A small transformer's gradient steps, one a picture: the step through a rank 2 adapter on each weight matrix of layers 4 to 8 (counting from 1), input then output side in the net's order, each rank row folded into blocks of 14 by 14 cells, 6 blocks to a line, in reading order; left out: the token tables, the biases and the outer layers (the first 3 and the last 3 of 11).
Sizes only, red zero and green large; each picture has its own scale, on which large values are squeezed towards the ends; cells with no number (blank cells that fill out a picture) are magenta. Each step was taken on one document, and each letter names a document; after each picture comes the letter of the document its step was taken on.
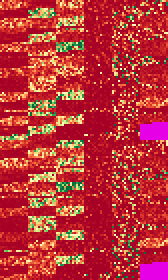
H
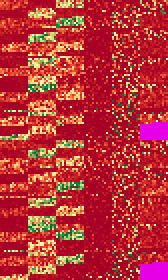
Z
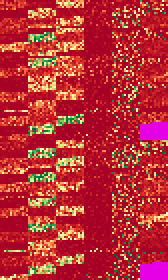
Z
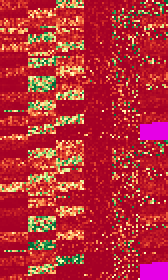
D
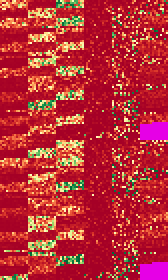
D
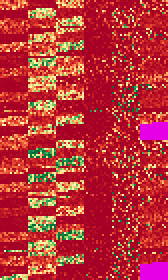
Z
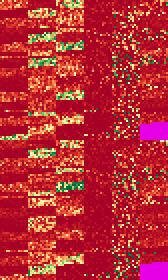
H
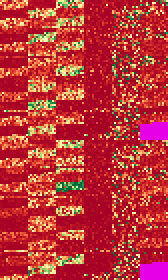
H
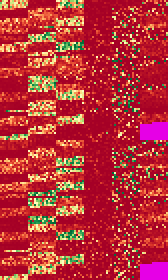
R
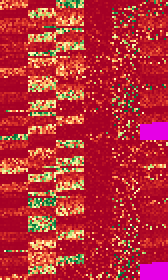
R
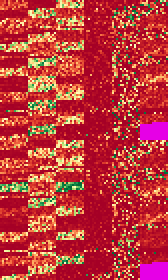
H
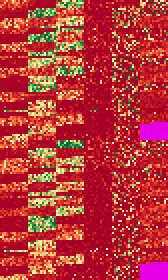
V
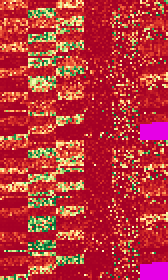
D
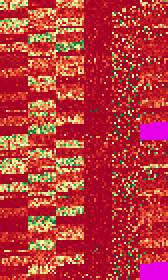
V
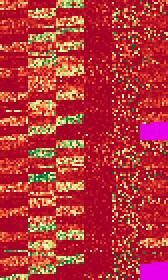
Z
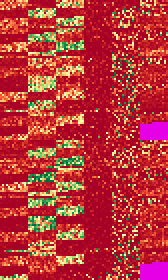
Z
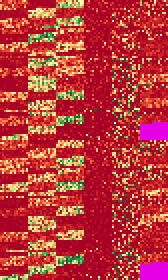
V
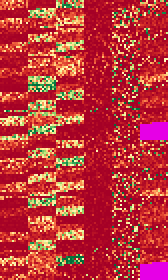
V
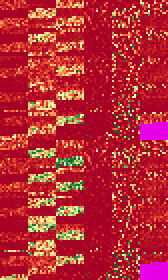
Z
